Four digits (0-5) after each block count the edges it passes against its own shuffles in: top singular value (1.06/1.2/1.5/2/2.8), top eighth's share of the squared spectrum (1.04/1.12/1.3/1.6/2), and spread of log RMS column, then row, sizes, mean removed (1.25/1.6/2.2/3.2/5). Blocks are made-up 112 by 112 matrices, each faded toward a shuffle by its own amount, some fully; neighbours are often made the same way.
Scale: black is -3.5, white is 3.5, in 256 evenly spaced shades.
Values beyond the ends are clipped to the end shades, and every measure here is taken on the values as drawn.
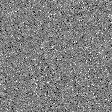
0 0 0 0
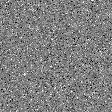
1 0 0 0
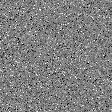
1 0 0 0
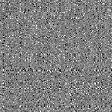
5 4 2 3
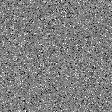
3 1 0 0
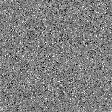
3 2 0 1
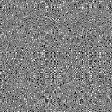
5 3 2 2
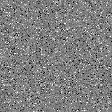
4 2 1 1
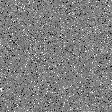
3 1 0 0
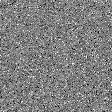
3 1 0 0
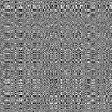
5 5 4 4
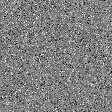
0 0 0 0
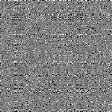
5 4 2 3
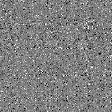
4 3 1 2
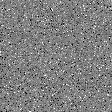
0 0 0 0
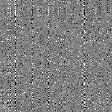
5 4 3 1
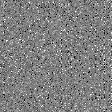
3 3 2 1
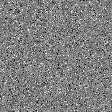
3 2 0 0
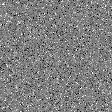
2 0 0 0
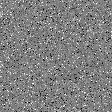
0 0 0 0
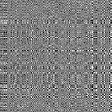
5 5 4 4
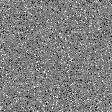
3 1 0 0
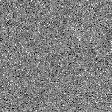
3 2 1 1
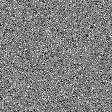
2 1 0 0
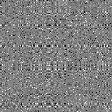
5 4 3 3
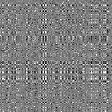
5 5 4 4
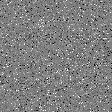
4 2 0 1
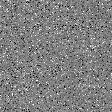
3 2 0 0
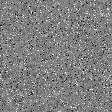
2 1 0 0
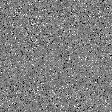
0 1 0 1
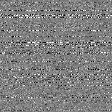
2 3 0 4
